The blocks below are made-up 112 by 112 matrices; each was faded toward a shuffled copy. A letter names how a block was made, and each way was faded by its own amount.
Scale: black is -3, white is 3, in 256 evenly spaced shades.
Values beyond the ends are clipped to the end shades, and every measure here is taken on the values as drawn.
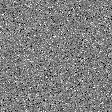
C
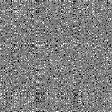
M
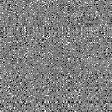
M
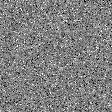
C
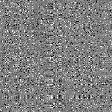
M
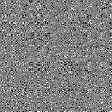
M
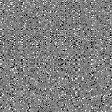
M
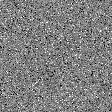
C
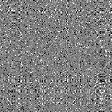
M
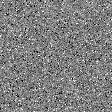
C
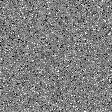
C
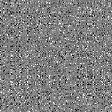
M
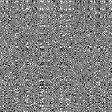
M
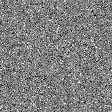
C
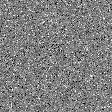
C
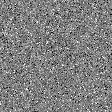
C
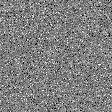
C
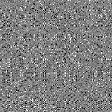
M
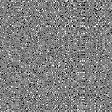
M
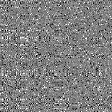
M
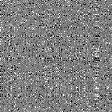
M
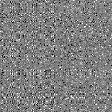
M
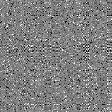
M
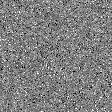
C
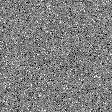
C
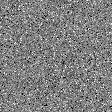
C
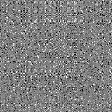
M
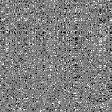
M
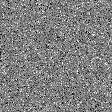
C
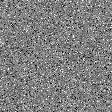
C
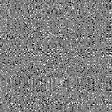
M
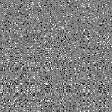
M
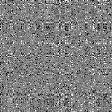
M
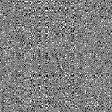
M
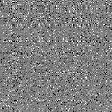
M
